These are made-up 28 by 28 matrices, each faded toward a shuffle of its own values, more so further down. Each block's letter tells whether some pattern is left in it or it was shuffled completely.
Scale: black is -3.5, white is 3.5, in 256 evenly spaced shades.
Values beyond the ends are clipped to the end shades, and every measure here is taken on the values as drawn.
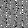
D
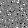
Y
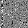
D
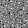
Y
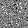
Y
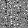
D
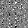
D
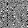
D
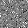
Y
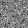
Y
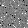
Y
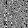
D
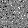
Y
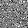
Y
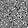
Y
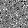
Y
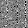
D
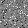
Y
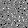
Y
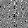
D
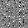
D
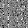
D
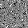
Y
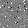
Y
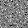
Y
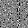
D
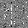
D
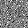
Y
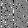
D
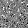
Y
